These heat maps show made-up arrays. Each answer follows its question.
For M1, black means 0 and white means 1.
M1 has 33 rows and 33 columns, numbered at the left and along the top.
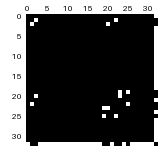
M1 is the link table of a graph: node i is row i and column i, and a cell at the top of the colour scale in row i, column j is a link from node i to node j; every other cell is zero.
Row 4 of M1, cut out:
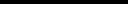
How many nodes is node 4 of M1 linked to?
1
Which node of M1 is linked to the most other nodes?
node 32
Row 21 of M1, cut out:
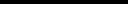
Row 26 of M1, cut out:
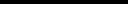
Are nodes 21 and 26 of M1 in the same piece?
yes
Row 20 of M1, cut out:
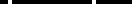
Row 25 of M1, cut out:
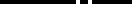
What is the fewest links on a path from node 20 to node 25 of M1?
3
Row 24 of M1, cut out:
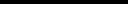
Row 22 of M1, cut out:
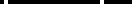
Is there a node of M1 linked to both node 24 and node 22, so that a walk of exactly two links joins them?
no
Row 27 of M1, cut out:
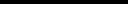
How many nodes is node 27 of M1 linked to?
1
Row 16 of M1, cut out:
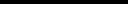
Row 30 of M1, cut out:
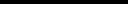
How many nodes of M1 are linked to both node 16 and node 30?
1
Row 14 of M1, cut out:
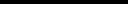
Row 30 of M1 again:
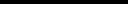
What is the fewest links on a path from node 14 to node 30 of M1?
2
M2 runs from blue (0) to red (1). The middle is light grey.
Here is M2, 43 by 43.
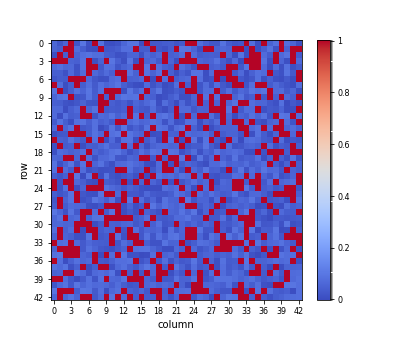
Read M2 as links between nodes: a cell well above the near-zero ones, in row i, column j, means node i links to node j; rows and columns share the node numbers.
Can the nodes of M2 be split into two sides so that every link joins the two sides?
no
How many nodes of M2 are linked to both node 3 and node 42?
8
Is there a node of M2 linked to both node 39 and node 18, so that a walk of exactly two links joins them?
no
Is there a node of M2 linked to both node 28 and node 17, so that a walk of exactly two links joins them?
no
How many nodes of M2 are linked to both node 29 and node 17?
1
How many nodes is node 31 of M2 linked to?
11
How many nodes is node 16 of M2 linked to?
10
